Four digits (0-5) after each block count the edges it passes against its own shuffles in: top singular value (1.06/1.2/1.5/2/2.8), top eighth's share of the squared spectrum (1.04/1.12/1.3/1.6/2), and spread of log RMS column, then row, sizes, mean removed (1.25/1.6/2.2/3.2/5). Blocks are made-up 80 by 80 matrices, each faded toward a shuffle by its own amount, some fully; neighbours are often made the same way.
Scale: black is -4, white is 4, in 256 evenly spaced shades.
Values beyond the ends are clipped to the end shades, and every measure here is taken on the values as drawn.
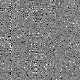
4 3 2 1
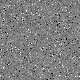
1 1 0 0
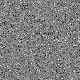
0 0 0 0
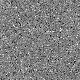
0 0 0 1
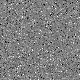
0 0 0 0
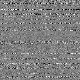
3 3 0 4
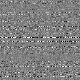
3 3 0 4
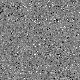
1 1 0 1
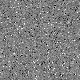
0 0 0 0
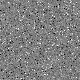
0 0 0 0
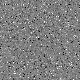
1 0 0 1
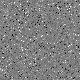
0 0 0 0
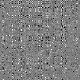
4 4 3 2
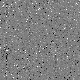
2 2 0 0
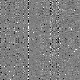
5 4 3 1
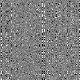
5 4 3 2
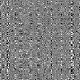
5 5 3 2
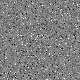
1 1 0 0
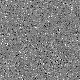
1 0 0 0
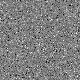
2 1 0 0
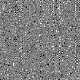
4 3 2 1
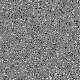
2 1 0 0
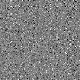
3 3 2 1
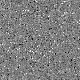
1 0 0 0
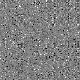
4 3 2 1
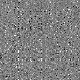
4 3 2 1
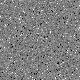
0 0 0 0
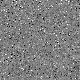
1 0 0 0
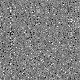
3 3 1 1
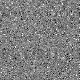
3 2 1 1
